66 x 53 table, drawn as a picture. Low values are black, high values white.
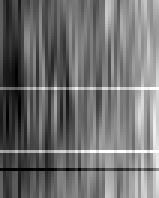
Slope: up to the right. Histogram: bell-shaped. Ninth with the highest average: bottom right. Odd lines: rows 30, 51 and 57.
